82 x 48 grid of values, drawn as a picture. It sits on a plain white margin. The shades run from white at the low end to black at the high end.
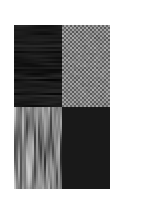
The table splits into 2 rows of 2 panels. Panel 1,1: very high, streaked across, faint in contrast. Panel 1,2: middling, checkered, strong in contrast. Panel 2,1: middling, streaked downward, strong in contrast. Panel 2,2: very high, flat.
